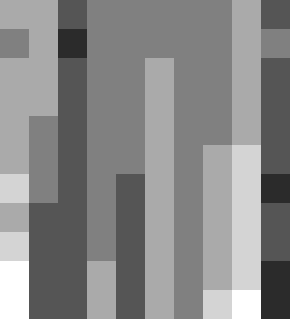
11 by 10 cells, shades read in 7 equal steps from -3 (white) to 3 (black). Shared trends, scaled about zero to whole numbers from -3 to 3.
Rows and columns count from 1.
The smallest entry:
-3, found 3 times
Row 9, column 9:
-2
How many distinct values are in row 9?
4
